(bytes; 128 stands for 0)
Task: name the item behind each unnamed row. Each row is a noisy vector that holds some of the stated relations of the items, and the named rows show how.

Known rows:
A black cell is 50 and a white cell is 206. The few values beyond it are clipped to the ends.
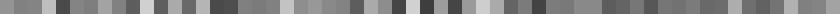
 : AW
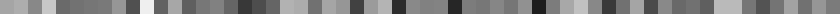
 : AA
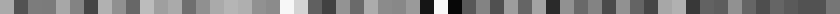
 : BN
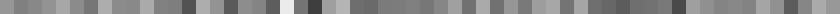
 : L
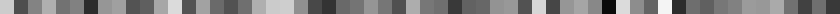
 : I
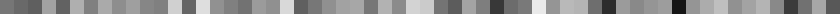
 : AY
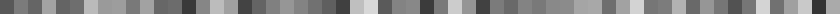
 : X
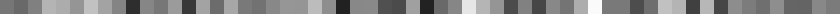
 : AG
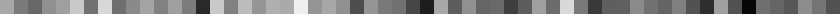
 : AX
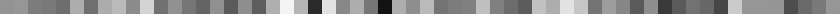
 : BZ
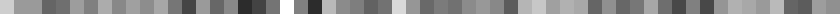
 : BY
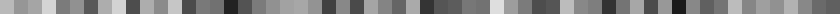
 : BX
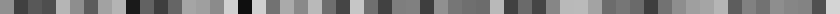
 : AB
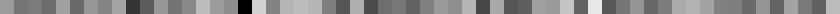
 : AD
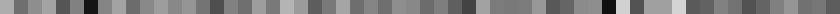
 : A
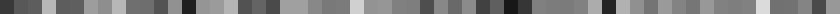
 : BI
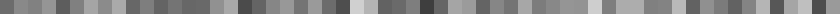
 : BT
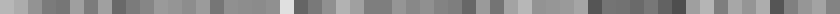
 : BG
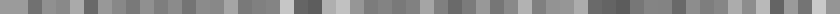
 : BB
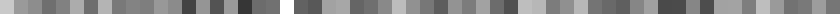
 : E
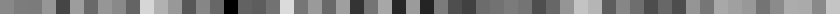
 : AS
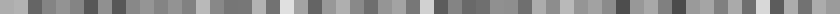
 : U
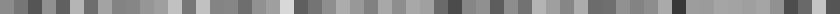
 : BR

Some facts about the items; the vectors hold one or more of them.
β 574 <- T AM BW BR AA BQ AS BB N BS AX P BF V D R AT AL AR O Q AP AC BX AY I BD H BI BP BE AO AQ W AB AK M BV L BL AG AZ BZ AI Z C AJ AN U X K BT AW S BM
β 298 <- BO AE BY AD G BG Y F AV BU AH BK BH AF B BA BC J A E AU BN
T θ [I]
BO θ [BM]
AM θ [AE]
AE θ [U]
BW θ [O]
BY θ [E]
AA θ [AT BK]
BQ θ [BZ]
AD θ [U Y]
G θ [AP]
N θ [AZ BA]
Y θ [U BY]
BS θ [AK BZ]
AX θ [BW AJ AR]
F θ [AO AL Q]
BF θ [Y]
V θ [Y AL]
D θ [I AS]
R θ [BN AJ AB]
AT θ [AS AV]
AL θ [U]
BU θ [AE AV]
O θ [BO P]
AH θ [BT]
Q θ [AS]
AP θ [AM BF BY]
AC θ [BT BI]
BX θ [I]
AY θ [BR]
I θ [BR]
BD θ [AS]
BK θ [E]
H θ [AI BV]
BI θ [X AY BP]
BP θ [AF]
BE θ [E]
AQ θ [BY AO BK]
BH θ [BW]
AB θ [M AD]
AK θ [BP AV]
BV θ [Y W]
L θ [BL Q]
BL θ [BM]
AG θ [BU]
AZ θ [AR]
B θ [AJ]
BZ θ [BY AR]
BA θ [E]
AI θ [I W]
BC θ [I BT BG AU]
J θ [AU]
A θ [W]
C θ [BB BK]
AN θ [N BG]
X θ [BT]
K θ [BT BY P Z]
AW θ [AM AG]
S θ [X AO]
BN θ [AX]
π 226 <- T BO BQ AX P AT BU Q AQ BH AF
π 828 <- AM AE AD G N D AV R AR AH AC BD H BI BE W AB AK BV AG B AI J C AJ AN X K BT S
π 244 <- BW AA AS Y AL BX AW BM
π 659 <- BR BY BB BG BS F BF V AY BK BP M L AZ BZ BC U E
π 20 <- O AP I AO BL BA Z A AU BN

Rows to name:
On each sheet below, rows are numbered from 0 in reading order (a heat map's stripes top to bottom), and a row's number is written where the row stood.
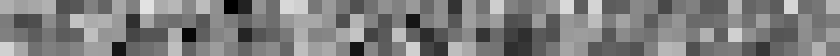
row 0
Y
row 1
AR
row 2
AK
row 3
BU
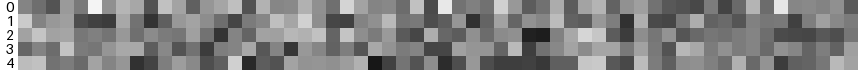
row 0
AZ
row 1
AU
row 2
BQ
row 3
S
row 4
AT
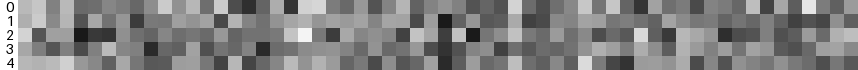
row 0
AL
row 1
P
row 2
AP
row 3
AV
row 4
T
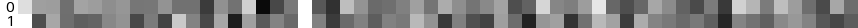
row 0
BK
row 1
BA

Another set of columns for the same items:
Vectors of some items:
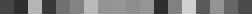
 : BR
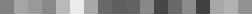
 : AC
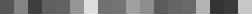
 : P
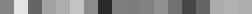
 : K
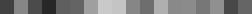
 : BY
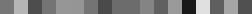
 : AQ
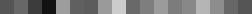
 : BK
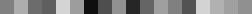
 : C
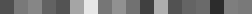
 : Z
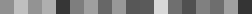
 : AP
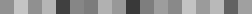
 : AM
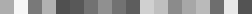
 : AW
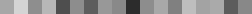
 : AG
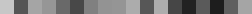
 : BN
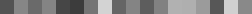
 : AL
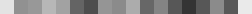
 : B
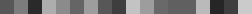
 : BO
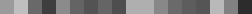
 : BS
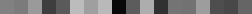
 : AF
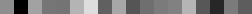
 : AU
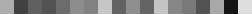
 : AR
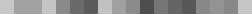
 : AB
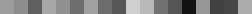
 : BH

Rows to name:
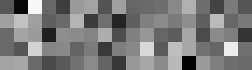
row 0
I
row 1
AK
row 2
BP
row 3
BX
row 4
BQ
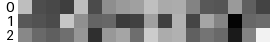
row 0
AZ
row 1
BL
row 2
BW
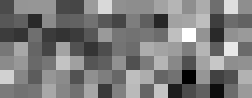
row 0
Y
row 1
Q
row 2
AS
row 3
AA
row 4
BE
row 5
AX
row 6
O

